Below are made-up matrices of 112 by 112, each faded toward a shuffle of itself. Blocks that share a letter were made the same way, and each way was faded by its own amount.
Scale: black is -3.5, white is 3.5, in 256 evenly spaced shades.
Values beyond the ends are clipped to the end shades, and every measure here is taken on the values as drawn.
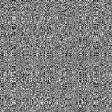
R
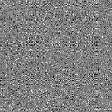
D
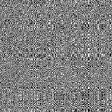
R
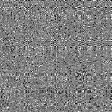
D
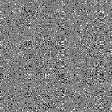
D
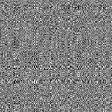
R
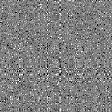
D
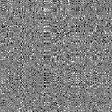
D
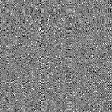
D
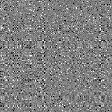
D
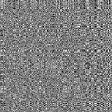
R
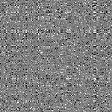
D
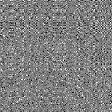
D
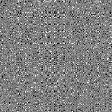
D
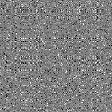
D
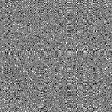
D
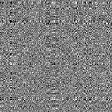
R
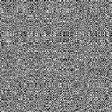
R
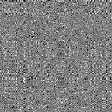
D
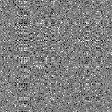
D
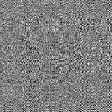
R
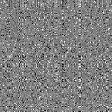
D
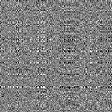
R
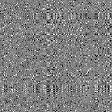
D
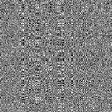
R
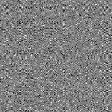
D
